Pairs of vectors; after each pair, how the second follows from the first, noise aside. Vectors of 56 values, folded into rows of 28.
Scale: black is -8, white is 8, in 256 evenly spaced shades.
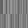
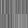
sign-scrambled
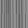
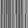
scaled up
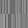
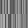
scaled up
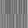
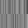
sign-scrambled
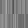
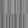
sign-scrambled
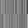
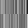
scaled up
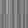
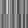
scaled up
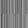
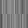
sign-scrambled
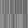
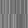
sign-scrambled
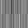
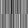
scaled up
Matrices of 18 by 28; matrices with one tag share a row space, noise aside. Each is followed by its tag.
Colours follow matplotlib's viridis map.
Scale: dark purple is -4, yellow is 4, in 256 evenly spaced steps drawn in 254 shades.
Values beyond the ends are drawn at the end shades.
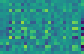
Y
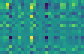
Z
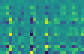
Z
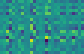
Z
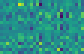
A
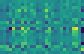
Y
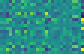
Y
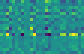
Z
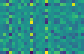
Z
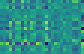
Y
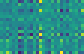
A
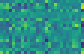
Y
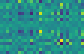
A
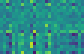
Z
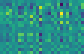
A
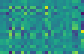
Y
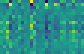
Z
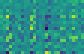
Z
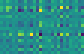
A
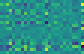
Y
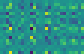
Z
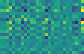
Y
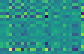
Y
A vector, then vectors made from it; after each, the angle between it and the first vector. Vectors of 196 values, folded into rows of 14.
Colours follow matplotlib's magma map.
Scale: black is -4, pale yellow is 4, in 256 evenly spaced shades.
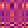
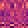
nearly parallel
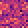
partly aligned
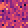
partly aligned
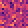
partly aligned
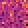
partly aligned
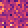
partly aligned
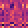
nearly parallel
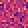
partly opposed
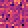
partly aligned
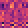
nearly opposite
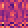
nearly parallel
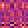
nearly parallel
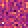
partly aligned
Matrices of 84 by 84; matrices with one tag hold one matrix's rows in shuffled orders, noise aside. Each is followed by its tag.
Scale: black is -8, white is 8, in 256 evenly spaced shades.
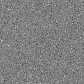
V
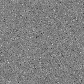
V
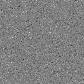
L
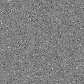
V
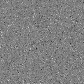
V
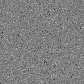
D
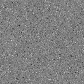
L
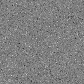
L
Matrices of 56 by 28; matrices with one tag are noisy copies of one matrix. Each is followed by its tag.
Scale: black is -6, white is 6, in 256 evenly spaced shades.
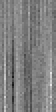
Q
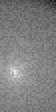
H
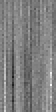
Q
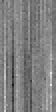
Q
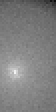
H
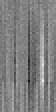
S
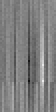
S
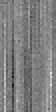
Q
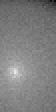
H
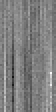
Q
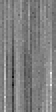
Q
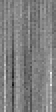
Q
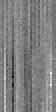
Q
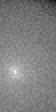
H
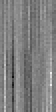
Q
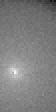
H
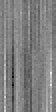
Q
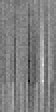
S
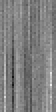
Q
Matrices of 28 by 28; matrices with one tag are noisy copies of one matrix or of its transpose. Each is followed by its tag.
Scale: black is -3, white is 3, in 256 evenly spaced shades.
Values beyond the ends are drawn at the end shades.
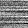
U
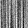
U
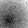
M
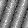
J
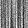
U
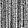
U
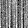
U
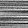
U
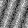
J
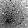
M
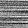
U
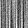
U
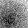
M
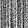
U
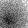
M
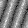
J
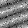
J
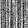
U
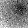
M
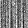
U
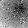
M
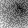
M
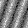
J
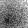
M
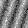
J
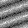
J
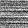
U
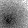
M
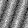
J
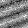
J
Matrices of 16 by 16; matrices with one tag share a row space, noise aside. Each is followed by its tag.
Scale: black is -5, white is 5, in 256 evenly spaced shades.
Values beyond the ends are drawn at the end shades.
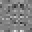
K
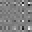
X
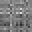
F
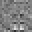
K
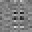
K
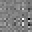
X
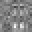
K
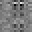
K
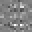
K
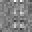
K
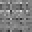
F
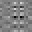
K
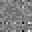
X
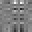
K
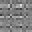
F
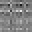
F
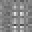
K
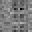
K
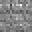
F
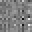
X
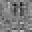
K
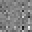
X
